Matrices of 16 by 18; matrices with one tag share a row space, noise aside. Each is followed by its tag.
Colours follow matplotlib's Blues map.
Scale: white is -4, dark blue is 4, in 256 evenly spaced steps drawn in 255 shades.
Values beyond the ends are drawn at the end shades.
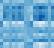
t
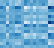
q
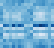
t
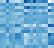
q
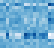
q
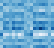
t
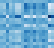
q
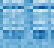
t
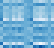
t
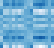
t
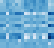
q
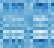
t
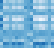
t
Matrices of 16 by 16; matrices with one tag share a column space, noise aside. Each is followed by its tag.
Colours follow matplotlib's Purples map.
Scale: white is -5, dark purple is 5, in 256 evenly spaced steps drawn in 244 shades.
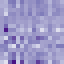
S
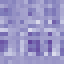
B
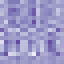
B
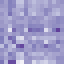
S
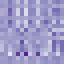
B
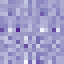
S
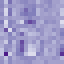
B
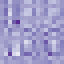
B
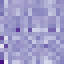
S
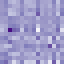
S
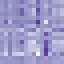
B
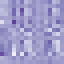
B
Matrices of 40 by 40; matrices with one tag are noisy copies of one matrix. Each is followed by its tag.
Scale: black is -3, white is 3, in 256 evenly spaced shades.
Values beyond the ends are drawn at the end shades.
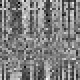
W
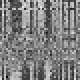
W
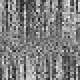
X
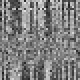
W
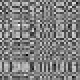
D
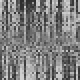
X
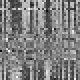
W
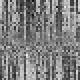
X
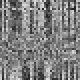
W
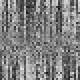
X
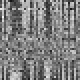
W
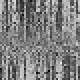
X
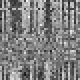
W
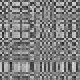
D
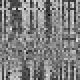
W
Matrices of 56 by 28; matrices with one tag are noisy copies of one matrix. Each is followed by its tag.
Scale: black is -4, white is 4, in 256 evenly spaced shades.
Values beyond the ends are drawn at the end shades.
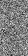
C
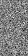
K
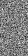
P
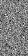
K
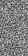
P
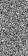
C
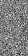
K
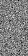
K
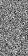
K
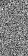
P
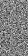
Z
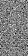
Z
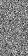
K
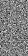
Z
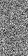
C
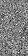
K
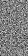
Z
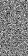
Z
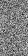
C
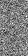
C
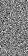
Z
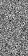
K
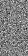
Z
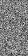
K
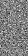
Z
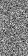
C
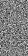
Z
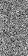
C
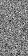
K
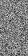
K
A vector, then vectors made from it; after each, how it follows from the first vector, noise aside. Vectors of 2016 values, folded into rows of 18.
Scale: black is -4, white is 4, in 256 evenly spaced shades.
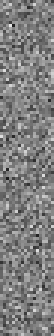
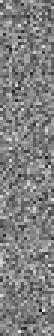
reversed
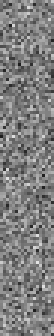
negated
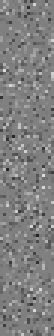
partly zeroed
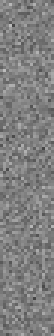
shrunk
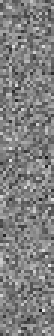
reversed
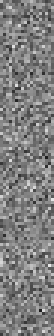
reversed
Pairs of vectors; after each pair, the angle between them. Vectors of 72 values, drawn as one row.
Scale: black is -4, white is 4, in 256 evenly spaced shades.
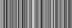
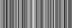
nearly parallel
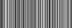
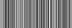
nearly opposite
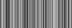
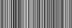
partly opposed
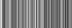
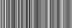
orthogonal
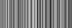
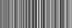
nearly opposite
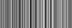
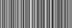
nearly opposite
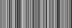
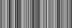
nearly parallel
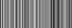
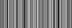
partly aligned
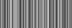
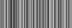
nearly opposite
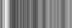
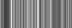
partly opposed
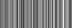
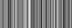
orthogonal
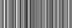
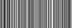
partly opposed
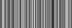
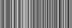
orthogonal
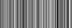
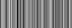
partly aligned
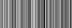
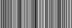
partly opposed
